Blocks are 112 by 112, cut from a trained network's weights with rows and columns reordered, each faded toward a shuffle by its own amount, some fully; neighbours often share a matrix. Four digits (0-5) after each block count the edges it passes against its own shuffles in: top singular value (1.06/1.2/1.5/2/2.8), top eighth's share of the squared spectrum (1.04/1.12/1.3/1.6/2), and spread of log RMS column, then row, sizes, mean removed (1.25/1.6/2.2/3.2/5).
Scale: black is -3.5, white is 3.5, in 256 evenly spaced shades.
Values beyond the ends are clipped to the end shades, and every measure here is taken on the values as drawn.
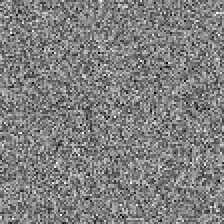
0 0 0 0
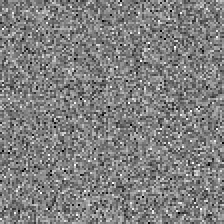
0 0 0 0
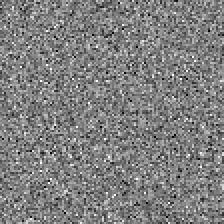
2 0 0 0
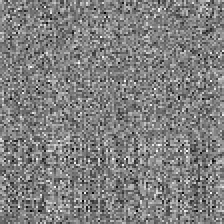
4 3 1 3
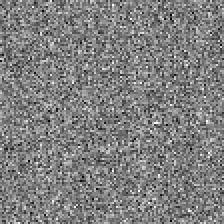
2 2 0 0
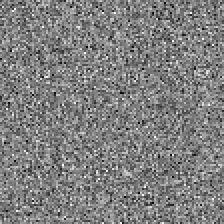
2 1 0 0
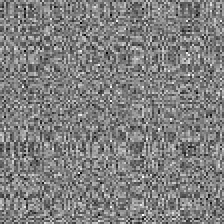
5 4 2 2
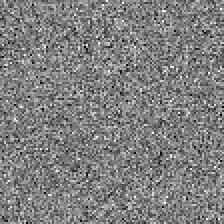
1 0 0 0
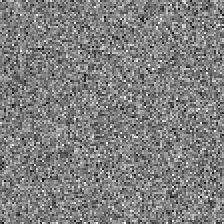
2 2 0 0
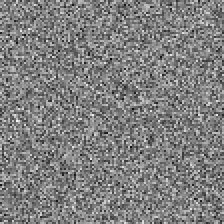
0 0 0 0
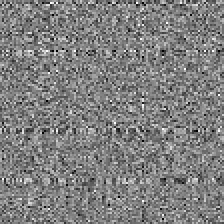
5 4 2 3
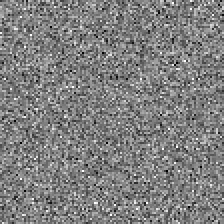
3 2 0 1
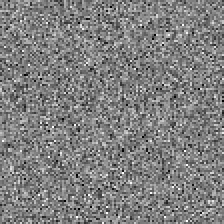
3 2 0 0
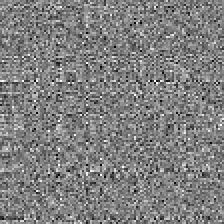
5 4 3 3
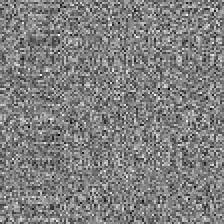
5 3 2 2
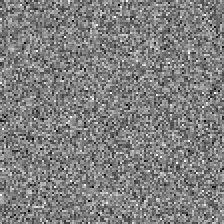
0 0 0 0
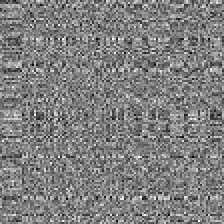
5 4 1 4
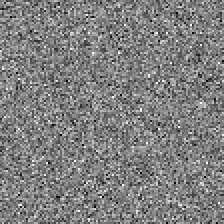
3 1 0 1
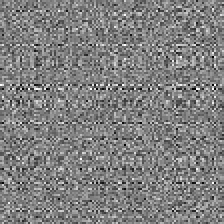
5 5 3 4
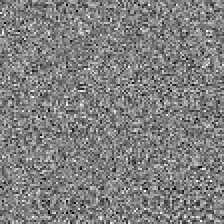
4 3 1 2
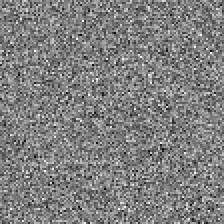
2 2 0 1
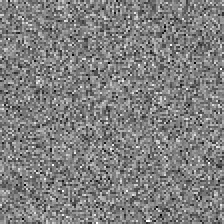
0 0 0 0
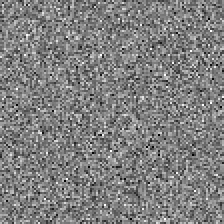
3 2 0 0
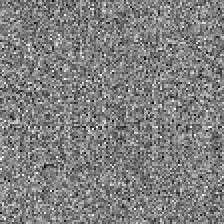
3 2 0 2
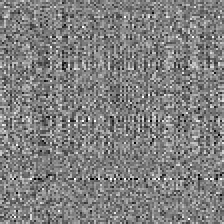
4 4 0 3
